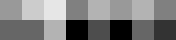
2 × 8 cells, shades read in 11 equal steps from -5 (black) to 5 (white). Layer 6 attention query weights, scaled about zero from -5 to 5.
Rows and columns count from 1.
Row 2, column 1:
-1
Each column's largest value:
1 3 4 0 2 1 2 0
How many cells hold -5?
2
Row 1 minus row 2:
2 4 2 5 4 6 3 3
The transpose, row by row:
1 -1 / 3 -1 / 4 2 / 0 -5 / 2 -2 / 1 -5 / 2 -1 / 0 -3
